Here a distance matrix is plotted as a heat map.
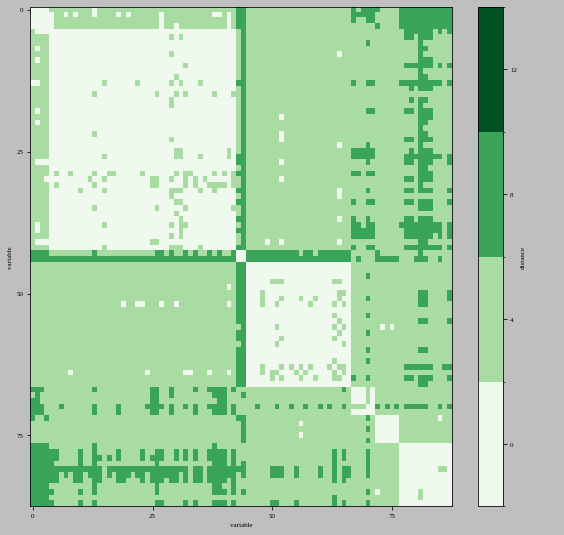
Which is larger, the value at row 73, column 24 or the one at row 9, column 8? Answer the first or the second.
the first
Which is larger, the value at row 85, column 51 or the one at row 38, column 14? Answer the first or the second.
the first
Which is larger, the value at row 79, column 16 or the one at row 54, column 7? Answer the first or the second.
the first
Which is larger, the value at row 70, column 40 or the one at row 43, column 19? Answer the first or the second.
the first
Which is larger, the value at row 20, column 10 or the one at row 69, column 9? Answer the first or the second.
the second
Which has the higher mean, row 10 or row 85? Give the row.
85
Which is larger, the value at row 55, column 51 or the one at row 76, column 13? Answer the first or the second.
the second
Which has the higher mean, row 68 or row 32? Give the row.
68
